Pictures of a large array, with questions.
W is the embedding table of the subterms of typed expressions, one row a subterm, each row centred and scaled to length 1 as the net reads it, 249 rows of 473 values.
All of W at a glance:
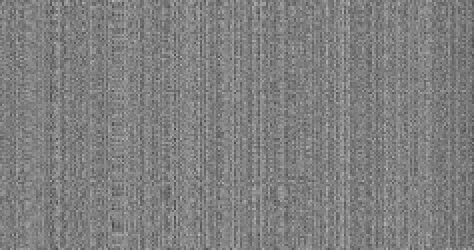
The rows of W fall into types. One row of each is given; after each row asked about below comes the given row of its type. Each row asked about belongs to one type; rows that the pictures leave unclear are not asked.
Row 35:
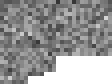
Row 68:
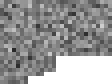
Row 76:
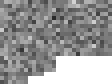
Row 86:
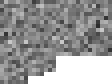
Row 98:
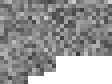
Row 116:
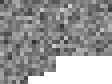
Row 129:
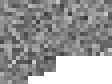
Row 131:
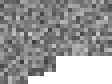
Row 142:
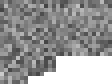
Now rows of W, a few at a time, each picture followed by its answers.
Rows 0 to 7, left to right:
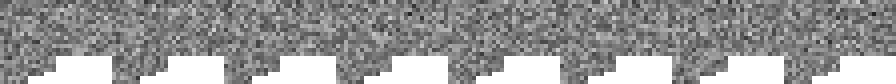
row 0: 116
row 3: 116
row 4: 129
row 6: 35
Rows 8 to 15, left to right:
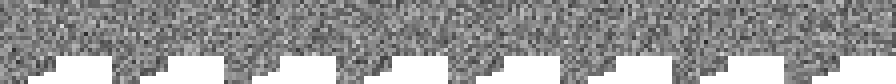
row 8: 142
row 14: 131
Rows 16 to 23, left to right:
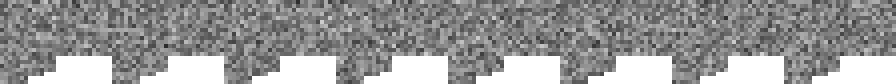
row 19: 35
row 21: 35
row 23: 76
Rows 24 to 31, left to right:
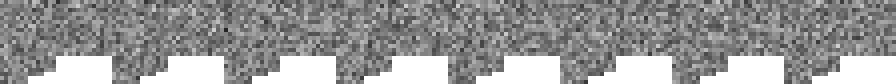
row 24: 76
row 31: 131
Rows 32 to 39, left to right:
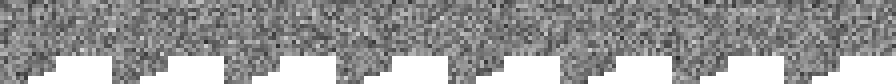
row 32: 98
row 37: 98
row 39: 35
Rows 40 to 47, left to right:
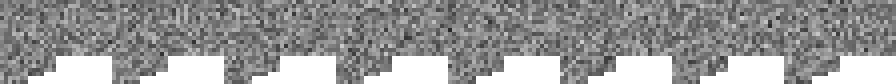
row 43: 129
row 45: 131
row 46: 86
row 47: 35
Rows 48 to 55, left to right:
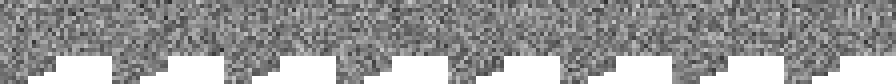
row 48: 131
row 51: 76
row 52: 142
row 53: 142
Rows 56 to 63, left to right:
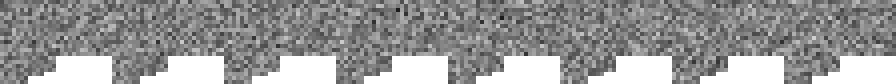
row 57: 98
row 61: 142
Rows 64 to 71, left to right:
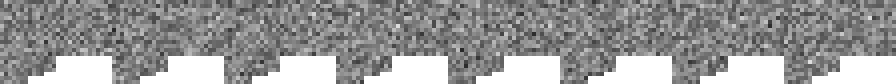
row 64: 98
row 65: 142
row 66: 116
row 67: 68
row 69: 35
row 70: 86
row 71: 142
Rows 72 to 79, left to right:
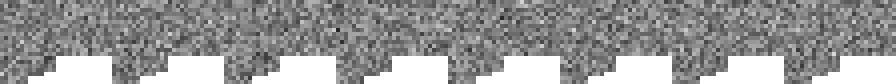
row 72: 131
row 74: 98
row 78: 68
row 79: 68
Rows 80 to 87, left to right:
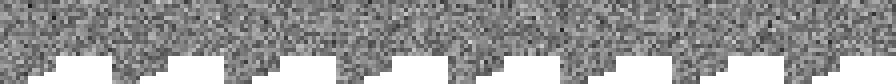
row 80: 98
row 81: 129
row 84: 76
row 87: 131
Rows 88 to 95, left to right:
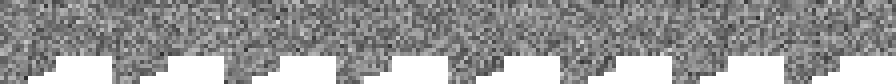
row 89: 116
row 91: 35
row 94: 35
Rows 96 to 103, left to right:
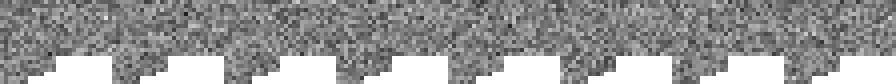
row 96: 116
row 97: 98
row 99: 129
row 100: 116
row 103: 35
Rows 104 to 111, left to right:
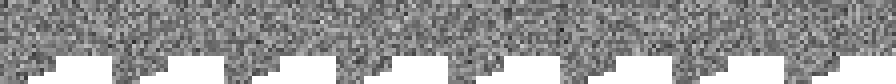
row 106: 116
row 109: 142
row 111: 35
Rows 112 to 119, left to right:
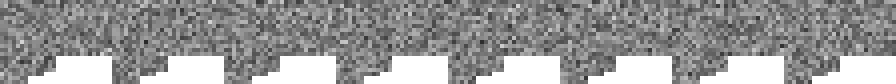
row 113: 131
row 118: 76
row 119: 142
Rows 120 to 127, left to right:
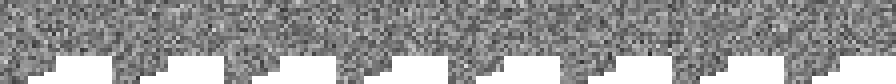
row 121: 116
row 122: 76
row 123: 142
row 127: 116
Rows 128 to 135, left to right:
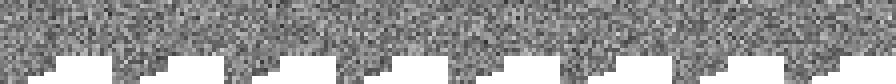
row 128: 131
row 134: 98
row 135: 129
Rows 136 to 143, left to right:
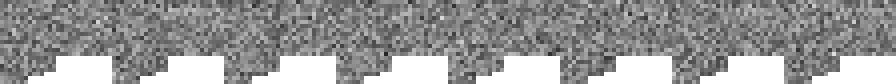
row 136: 129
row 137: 142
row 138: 35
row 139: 35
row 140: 86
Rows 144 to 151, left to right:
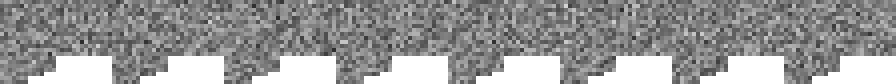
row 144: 86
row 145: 116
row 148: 116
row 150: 131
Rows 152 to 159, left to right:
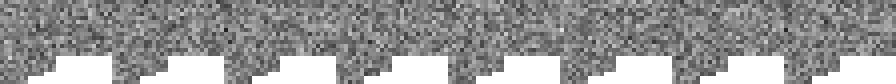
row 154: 142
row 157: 129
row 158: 116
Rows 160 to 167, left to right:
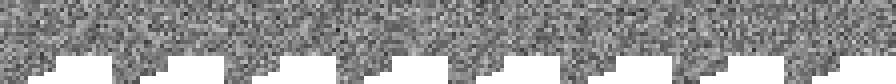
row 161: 116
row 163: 142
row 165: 129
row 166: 35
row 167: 98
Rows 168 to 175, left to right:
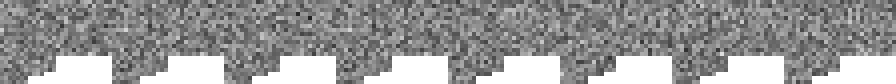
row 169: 68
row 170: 129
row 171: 68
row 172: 116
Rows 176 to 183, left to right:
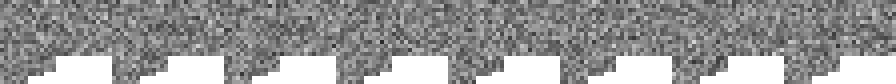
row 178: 76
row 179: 116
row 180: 142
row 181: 131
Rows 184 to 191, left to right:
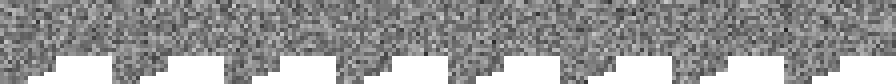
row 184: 129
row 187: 131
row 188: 131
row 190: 76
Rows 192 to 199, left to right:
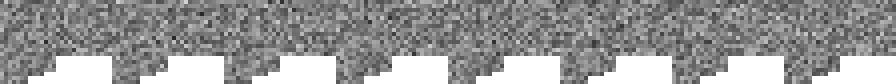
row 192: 116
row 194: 86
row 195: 98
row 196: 98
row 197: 35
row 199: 131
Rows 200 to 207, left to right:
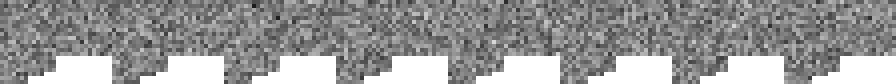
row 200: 86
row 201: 35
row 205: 131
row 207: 129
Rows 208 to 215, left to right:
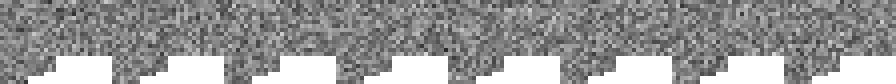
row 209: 131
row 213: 129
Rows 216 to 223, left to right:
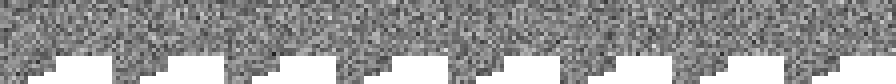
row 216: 116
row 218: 116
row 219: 131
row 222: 98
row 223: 131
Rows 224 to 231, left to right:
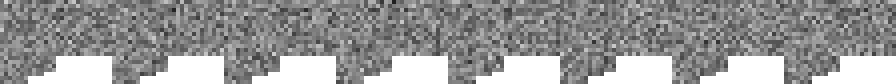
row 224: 98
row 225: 35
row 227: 76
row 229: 131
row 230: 142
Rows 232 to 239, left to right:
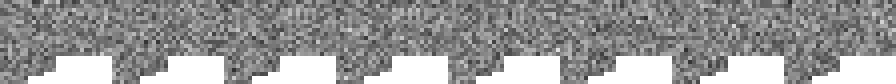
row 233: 142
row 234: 35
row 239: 142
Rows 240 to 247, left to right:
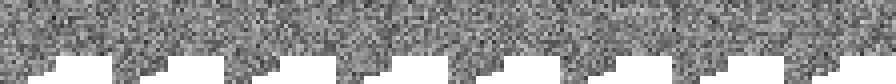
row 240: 76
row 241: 142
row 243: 35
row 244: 142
